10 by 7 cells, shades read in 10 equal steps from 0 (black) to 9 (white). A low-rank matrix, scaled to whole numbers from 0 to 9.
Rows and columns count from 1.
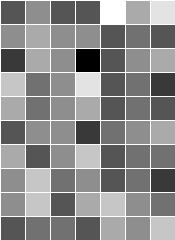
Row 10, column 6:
5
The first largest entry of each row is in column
5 2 2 4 1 7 4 2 2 7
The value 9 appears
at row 1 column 5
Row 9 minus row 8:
0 0 -1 1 4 1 2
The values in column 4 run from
0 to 8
